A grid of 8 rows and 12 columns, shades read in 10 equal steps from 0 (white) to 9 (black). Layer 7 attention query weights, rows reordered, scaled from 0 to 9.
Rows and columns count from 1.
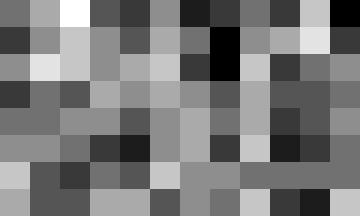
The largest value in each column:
7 6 7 7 8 6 8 9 5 8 8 9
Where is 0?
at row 1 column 3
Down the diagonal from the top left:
5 4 2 3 6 4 4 5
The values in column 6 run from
2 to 6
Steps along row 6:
same up up up down down up down up down down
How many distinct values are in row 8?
7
